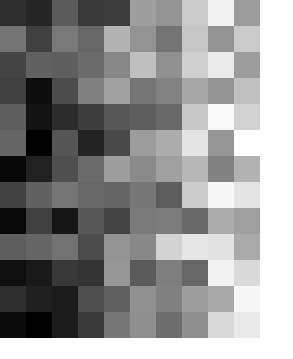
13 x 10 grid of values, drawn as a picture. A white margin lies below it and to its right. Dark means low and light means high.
Overall the values sit about 50% of the way up the scale. Values rise toward the right. The bottom left is the ninth with the lowest average.
